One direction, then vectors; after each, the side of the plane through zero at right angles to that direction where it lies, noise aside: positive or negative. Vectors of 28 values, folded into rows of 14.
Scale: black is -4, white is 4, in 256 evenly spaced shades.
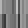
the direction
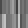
negative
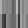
positive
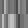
negative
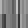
positive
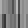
positive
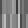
negative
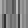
positive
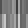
negative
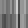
positive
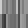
positive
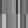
negative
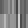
negative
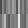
negative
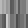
positive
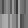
negative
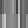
negative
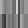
positive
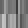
negative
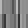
positive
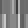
negative
